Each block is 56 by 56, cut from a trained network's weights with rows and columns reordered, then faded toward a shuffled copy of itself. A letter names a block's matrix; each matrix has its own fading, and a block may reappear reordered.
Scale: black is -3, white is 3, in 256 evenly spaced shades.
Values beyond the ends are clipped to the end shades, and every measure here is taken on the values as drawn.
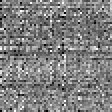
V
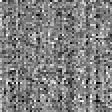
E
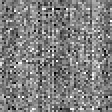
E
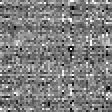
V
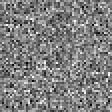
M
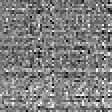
V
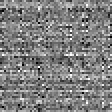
V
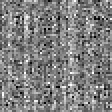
E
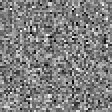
M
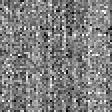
E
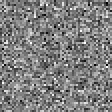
M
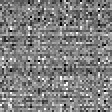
V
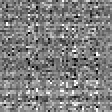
V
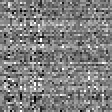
V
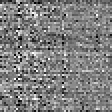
V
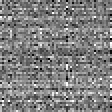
V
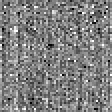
E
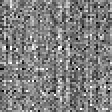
E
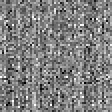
E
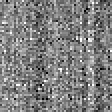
E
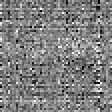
V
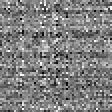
V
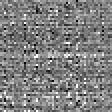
V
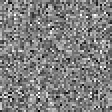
M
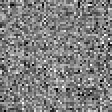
M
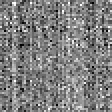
E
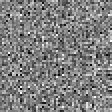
M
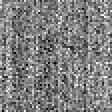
E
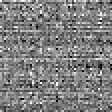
V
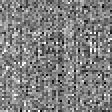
E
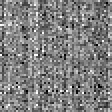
E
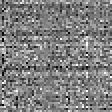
V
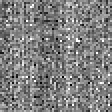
E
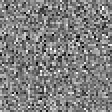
M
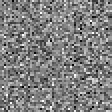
M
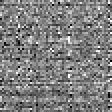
V
